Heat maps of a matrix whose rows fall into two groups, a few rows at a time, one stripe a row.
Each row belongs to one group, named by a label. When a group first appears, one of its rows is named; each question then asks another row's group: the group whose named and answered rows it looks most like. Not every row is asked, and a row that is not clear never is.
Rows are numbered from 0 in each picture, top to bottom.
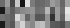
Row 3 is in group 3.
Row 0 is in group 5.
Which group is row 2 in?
3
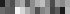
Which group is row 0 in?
3
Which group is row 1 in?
3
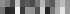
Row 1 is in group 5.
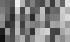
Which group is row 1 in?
5
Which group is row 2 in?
5
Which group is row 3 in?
5
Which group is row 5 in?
3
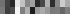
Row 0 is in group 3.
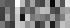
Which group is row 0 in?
3
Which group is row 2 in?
5
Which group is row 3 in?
3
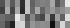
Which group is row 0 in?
5
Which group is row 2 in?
3
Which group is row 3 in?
3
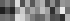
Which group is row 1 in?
3
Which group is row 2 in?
3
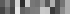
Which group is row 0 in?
5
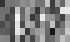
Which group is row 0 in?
3
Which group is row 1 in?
5
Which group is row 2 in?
5
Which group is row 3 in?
5
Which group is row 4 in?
3
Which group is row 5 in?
5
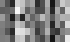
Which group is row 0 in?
3
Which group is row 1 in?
3
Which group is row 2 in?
5
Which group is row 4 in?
3
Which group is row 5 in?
3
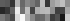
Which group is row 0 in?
5
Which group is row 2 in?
3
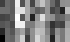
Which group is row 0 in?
5
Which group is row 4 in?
3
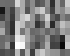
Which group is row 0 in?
3
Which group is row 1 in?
3
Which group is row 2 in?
3
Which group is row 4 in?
5
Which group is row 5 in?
3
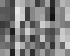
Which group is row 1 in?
3
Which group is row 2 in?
3
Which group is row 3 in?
5
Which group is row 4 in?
5
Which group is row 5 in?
5
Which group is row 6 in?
3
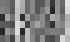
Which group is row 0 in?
3
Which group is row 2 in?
5
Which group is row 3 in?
3
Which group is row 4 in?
5
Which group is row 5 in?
5
